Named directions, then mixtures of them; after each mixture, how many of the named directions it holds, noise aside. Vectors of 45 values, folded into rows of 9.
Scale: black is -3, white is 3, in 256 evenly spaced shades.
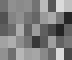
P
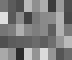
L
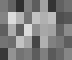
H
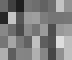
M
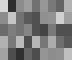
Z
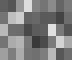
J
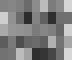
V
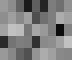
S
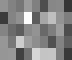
one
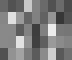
two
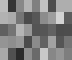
three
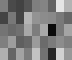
three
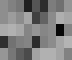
one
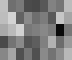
three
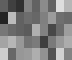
two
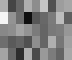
three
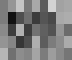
one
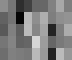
two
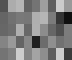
two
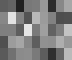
three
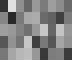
one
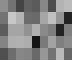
three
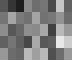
two
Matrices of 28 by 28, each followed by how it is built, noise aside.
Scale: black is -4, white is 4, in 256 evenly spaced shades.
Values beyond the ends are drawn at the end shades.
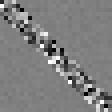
banded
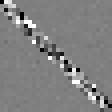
banded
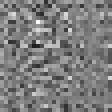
low rank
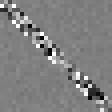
banded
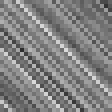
Toeplitz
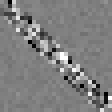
banded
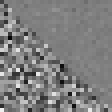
lower triangular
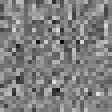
low rank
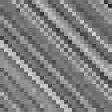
Toeplitz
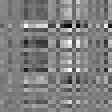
low rank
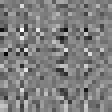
low rank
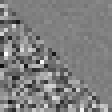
lower triangular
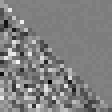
lower triangular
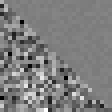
lower triangular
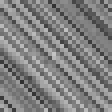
Toeplitz
